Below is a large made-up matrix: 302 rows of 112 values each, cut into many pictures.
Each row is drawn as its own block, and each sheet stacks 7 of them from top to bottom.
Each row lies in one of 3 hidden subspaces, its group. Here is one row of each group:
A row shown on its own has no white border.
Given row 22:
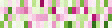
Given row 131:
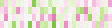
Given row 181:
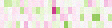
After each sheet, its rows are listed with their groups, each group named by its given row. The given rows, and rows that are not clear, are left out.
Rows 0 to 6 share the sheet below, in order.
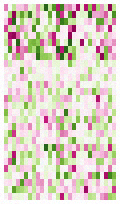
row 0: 22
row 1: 181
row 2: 131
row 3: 181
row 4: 22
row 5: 22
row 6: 181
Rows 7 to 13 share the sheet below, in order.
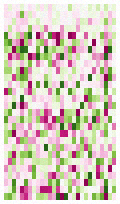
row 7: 131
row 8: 131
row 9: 131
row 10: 131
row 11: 22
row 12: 22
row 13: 131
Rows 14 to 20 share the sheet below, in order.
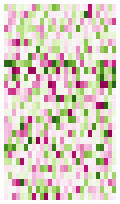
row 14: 131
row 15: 131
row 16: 181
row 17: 181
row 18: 131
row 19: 181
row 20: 131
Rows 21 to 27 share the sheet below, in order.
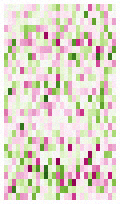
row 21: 131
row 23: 131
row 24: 181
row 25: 131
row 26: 131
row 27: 22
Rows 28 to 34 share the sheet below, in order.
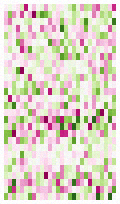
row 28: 181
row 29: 181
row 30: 131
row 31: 181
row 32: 22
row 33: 131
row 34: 22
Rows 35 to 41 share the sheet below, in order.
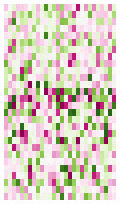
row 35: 22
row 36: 22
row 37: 131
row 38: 22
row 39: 131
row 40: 181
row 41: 181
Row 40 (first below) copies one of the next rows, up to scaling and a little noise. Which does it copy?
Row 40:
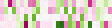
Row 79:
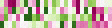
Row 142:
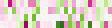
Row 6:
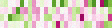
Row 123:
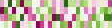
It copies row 142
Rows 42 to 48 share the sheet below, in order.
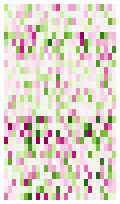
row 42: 131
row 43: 181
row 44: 131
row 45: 22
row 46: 131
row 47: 181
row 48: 131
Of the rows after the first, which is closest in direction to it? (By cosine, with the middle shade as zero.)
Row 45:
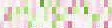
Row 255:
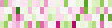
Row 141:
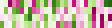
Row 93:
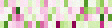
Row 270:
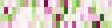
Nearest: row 141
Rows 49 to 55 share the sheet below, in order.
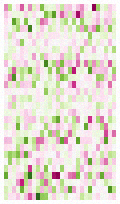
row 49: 22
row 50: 131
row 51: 22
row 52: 22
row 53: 131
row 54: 131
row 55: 131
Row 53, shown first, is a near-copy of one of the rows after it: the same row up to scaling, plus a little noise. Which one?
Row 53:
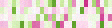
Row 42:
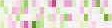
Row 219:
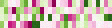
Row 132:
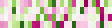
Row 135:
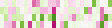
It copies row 132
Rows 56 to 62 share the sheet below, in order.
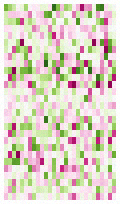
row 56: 181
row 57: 131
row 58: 22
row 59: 131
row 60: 22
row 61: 181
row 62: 22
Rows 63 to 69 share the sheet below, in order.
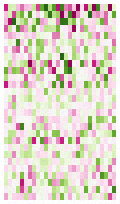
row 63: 22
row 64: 181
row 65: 181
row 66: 22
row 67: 131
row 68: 22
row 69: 181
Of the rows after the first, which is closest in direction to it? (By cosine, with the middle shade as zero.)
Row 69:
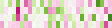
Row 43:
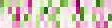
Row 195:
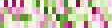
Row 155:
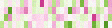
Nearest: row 43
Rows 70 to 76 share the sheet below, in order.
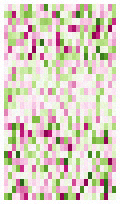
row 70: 22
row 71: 181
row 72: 22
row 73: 181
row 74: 131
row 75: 181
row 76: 131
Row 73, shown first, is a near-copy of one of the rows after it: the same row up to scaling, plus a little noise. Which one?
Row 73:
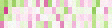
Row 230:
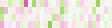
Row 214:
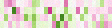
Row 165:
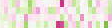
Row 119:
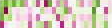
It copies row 119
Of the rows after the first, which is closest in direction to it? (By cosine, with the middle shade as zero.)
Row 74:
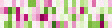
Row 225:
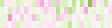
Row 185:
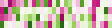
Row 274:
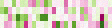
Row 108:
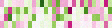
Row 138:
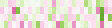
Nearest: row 138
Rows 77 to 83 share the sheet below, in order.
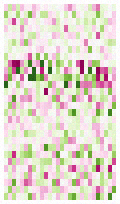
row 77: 181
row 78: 131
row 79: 181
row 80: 22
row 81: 181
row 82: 22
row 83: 22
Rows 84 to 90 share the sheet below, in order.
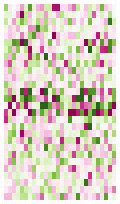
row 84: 131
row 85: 131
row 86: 181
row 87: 22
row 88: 131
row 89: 22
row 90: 131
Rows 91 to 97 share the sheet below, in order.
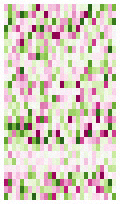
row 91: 131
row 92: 131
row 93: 131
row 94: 22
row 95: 131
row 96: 181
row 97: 181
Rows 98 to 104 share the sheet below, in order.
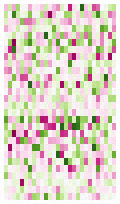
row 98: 181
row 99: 22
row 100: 131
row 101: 181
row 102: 22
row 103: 181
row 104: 131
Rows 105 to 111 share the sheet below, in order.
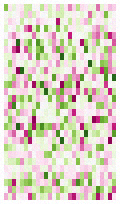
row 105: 131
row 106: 181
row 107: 131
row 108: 22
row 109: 181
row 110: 181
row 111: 22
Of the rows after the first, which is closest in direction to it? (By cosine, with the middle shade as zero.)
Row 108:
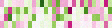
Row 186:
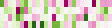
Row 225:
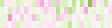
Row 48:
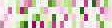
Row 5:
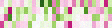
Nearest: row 5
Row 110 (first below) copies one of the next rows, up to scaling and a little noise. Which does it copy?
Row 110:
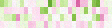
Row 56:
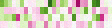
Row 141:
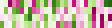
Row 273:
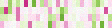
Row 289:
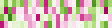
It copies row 56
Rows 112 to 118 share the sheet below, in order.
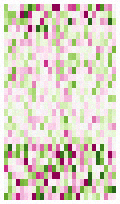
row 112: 131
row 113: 22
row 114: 22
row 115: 181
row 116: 181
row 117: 181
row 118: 131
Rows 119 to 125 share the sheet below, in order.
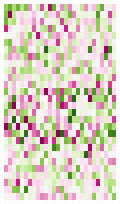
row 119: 181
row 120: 131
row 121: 22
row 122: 22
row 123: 181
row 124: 131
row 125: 181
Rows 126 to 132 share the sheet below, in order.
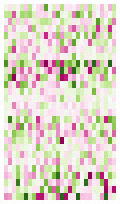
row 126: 22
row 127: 22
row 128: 22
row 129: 22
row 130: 181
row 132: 131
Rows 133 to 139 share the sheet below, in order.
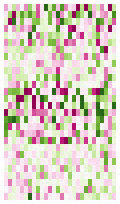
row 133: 22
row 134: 181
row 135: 131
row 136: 181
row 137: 181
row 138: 131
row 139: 131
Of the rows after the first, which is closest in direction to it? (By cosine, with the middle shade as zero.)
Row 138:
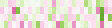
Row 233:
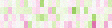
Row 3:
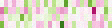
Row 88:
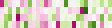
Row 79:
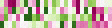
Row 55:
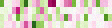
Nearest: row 88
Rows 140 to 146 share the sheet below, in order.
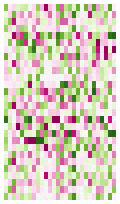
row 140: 22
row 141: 181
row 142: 181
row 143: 22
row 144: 131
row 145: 22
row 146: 22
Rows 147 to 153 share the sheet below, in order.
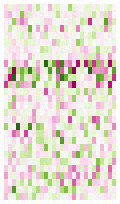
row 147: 131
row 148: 22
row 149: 22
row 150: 22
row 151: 181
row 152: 22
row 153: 22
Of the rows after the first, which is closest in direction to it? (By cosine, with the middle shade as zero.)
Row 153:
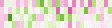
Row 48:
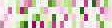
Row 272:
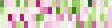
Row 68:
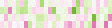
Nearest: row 68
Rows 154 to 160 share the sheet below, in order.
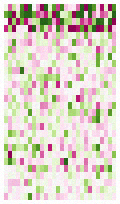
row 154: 22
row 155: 22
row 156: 131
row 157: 22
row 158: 181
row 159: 181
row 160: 131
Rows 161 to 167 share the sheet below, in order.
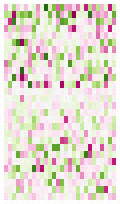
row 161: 22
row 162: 131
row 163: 131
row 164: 131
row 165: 181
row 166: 131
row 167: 181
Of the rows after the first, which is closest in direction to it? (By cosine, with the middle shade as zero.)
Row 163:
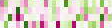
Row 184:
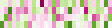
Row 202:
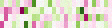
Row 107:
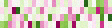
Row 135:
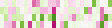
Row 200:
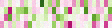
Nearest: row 107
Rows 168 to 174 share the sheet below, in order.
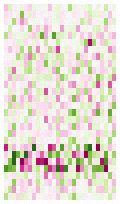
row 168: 131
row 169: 131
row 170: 22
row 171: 22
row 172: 22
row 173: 131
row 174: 22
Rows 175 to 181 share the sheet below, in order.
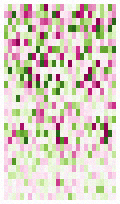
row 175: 22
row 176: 131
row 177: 131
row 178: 131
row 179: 131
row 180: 22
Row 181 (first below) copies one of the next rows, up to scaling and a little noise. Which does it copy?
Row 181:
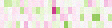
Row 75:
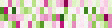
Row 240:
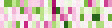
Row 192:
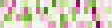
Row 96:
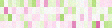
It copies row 240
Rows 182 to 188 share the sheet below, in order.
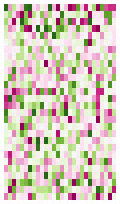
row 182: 131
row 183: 131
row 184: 22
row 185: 181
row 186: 131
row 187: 131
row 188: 22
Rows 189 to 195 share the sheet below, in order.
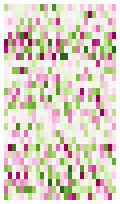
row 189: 131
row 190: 181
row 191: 131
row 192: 181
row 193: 181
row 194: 181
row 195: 181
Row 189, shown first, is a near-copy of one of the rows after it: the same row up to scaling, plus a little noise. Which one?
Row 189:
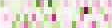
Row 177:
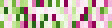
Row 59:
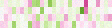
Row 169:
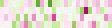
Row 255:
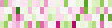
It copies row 169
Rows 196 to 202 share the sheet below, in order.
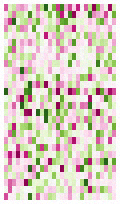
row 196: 22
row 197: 22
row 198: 131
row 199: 131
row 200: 22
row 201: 131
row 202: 131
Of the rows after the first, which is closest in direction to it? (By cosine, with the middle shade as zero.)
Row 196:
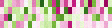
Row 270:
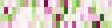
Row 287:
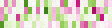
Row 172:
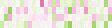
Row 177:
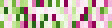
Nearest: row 287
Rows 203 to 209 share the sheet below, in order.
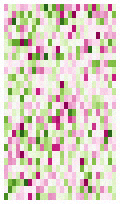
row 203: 22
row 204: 131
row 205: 181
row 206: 181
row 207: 131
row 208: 131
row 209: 131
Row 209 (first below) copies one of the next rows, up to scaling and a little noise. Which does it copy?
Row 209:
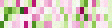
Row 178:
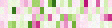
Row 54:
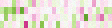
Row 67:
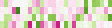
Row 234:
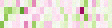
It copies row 234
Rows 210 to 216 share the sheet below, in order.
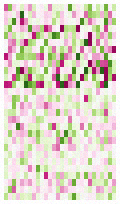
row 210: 131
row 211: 131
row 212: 131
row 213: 131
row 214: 181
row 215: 131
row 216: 22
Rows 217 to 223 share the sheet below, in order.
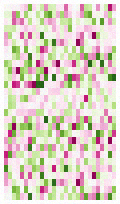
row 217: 181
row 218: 22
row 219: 131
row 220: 131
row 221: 22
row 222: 181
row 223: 22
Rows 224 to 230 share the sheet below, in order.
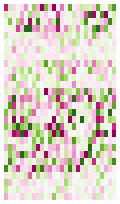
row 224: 131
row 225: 22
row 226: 22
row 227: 22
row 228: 181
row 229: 131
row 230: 181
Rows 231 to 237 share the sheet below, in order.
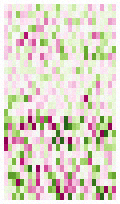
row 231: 131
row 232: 181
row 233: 22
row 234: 131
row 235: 181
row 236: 131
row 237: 181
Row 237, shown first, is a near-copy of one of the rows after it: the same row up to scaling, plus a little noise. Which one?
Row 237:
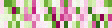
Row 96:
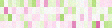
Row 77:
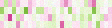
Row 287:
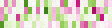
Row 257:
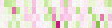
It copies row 257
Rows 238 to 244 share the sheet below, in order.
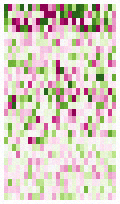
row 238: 22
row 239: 22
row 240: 181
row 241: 22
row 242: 131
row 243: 181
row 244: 181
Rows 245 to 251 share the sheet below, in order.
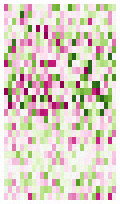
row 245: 131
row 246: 22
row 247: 131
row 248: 181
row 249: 22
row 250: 181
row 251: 22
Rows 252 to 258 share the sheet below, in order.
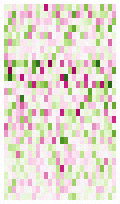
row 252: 22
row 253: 181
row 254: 181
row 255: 131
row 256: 181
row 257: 181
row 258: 22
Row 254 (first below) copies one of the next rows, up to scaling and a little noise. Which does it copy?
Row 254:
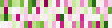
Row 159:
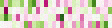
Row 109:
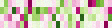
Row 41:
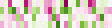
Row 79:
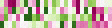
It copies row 159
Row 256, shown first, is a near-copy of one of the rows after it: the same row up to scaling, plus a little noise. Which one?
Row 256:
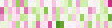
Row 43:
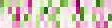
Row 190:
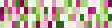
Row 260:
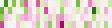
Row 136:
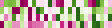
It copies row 190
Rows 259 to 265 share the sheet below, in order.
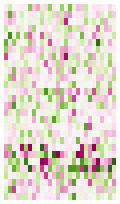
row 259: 181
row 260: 181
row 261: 22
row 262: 22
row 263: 131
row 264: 22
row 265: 22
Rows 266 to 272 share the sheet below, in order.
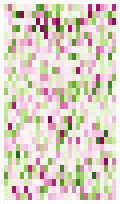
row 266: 131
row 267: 22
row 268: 22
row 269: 22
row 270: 181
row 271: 131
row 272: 22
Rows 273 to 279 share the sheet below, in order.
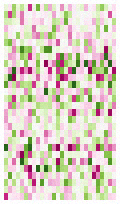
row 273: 181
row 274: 131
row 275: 22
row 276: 22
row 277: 131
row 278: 131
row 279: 181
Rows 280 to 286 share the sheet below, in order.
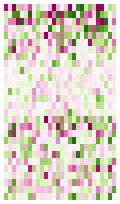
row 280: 181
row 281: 22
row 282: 131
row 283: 181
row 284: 22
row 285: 22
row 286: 22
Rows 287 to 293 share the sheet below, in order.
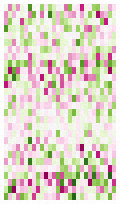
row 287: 181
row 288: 22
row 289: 181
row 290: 22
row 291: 131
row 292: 181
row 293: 22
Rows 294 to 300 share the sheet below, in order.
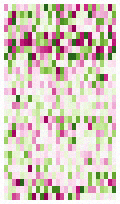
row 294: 22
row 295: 22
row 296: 181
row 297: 181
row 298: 22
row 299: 131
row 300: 131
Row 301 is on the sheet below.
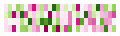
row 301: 131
